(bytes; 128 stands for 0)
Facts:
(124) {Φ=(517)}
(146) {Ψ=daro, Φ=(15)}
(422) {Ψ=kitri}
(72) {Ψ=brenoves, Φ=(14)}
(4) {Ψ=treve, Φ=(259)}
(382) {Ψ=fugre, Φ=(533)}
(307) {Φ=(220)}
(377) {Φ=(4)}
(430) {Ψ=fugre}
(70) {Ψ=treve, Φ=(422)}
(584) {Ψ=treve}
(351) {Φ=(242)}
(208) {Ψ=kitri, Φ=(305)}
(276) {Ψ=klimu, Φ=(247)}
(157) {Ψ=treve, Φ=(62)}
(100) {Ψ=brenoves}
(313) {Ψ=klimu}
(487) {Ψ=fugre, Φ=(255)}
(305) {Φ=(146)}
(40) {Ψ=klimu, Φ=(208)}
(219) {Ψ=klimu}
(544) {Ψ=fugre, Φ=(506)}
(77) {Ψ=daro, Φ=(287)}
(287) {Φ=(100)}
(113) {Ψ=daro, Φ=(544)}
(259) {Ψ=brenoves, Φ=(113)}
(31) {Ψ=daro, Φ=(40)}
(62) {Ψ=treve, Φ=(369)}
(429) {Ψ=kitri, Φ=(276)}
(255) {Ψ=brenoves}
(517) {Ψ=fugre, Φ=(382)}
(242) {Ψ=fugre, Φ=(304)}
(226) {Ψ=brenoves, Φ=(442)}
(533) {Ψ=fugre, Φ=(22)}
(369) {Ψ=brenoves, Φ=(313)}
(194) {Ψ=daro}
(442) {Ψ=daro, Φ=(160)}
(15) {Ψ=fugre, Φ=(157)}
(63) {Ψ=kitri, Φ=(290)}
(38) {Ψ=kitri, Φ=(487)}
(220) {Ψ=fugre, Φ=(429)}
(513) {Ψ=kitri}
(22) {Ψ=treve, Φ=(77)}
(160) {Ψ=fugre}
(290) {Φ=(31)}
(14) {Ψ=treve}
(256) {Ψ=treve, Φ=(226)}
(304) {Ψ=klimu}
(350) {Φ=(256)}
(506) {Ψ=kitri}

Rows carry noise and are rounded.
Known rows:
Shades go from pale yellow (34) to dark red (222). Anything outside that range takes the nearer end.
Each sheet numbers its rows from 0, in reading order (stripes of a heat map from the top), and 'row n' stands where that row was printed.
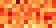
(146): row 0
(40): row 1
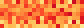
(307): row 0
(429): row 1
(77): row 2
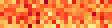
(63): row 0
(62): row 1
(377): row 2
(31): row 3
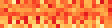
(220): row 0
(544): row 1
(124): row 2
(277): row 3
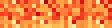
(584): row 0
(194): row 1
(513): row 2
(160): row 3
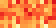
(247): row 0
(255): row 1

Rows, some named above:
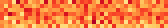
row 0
(194)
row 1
(305)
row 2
(442)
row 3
(15)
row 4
(70)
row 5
(290)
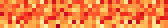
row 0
(38)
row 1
(100)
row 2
(22)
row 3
(100)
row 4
(517)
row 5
(422)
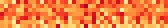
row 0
(100)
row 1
(14)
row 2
(4)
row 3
(157)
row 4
(113)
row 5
(276)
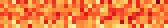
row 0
(584)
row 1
(287)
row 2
(506)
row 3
(100)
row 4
(208)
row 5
(146)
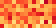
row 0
(256)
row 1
(77)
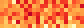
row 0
(430)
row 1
(369)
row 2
(259)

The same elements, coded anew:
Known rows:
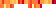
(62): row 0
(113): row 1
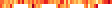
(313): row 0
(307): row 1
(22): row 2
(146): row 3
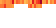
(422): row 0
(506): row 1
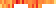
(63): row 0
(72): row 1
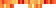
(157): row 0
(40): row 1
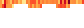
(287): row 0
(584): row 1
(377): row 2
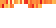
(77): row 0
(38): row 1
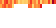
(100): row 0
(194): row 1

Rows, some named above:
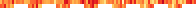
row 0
(38)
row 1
(255)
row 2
(544)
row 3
(259)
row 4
(305)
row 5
(15)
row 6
(15)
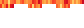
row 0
(256)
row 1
(4)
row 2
(544)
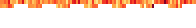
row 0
(369)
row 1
(430)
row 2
(208)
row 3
(15)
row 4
(15)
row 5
(31)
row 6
(290)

